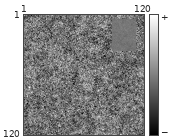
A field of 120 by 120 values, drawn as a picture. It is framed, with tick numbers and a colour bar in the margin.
Calmest part: top right. Slope: none. Stripes: none. Histogram: bell-shaped. Odd patch: calmer, in the top right. Odd rows or columns: none. Mirror symmetry: none.
